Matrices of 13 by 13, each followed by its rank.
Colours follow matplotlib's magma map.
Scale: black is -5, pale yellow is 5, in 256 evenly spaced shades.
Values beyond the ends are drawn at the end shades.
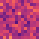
full rank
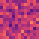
full rank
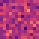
full rank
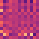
two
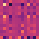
two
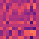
two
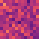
full rank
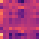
two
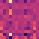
two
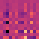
two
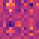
two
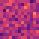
full rank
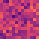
full rank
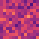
full rank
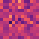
two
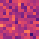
full rank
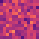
full rank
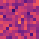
full rank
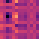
two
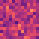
full rank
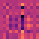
two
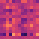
two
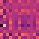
two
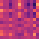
two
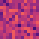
full rank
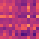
two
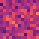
full rank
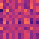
two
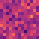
full rank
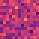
full rank
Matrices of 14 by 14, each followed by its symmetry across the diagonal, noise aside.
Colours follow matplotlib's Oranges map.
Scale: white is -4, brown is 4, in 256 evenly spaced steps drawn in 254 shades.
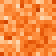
symmetric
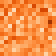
neither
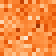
antisymmetric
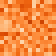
antisymmetric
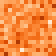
symmetric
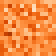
antisymmetric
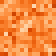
symmetric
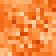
antisymmetric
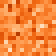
neither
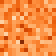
neither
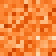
symmetric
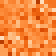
antisymmetric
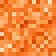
symmetric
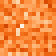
neither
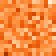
neither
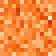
neither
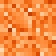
antisymmetric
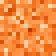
symmetric
